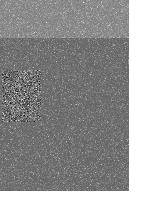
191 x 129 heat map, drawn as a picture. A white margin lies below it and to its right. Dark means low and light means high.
The top part is higher, up to a seam about 20% of the way down. An odd patch, rougher than its surroundings, sits in the middle left. The middle left is the roughest part. There are no regular stripes.
